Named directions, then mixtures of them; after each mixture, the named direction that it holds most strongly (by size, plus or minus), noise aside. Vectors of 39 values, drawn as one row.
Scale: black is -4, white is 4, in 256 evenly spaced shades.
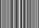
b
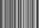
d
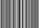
b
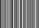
b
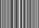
b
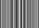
b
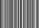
d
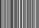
b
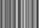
d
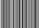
b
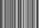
d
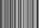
d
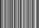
d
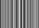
b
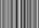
b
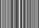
b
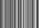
d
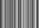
d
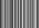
d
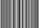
b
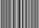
b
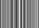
b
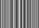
b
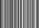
d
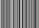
b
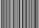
b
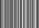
d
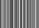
b
